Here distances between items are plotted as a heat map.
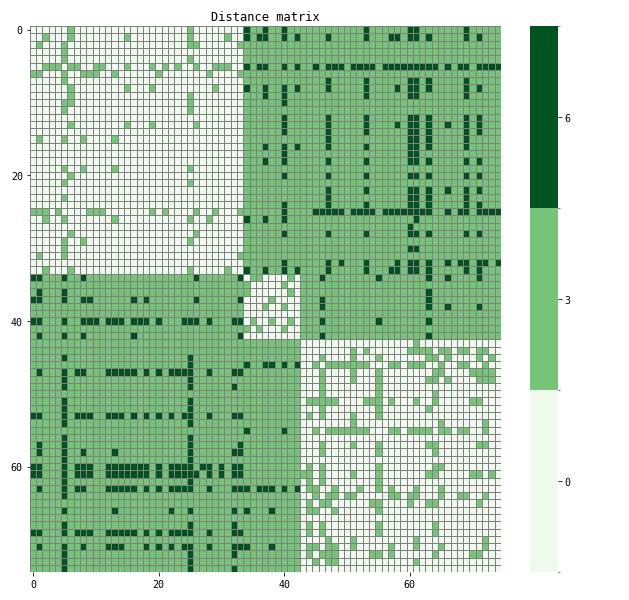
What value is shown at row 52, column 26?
3
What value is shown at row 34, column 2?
3
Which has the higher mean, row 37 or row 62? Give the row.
37
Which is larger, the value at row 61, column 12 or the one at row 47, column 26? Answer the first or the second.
the first
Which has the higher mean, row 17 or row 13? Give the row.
13
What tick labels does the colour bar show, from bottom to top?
0, 3, 6
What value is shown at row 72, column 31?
3
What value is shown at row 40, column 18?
6
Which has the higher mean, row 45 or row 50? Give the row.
45
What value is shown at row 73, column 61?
3
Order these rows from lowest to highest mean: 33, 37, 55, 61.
33, 55, 61, 37
